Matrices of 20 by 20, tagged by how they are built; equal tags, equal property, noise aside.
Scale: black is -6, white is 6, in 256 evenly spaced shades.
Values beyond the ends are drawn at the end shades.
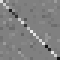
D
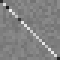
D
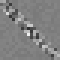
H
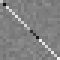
D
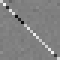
D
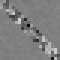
H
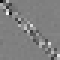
H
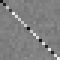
D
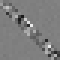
H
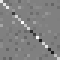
D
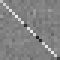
D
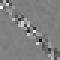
H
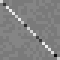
D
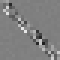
H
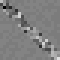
H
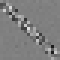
H
